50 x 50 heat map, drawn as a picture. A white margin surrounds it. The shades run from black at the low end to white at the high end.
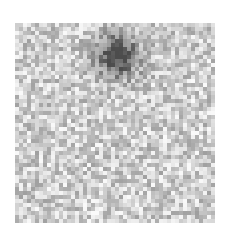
Average level on the scale: 80%. Mirror symmetry: none. Stripes: none. Dips: one, in the top middle. Ninth with the lowest average: top middle.
